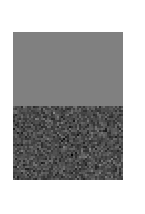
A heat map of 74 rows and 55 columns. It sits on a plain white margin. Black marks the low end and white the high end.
It is made of 2 by 1 panels. Panel 1,1: middling, flat. Panel 2,1: low, fine-grained.
